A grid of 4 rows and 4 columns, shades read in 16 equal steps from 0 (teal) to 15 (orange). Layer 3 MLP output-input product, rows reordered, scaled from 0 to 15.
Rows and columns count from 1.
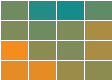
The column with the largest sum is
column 1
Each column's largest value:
15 14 9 10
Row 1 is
6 1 0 5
